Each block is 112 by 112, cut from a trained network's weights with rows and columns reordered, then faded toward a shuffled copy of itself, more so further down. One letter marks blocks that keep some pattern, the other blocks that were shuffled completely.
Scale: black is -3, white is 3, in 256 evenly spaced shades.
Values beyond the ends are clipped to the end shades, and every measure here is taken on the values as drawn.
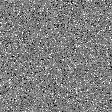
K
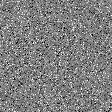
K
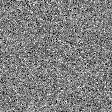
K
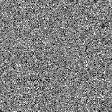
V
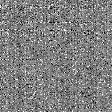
V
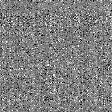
V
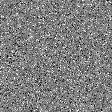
K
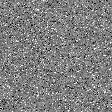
K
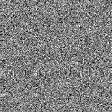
V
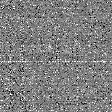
V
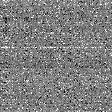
V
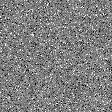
K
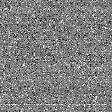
V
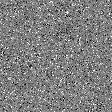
K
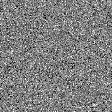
V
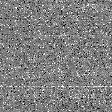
V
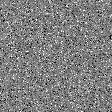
K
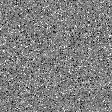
K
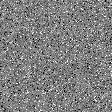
K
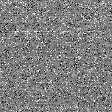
V
